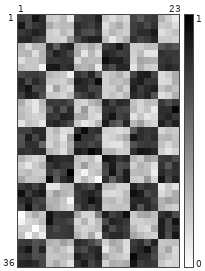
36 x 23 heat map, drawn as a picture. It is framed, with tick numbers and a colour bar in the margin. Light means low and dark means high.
The histogram has two humps. The field is checkered. On average the colour sits 50% of the way up the scale. No overall slope runs across the table.
